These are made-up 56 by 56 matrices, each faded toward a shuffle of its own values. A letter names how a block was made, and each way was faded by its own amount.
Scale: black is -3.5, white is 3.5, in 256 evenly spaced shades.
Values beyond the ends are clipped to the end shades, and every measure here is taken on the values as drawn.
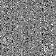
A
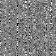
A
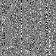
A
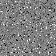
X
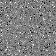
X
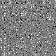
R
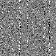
A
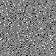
R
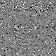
X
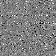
R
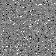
X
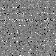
X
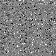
X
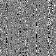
A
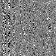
A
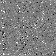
X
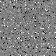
X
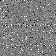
X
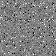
X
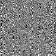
A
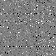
X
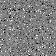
X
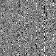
A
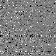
R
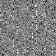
A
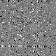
R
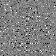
R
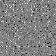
X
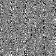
A
